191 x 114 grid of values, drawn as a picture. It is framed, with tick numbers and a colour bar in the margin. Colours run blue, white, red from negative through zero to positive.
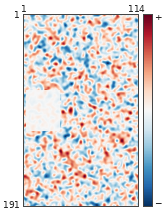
Mirror symmetry: none. Calmest part: middle left. Grain: blotchy. Odd patch: calmer, in the middle left. Stripes: none.
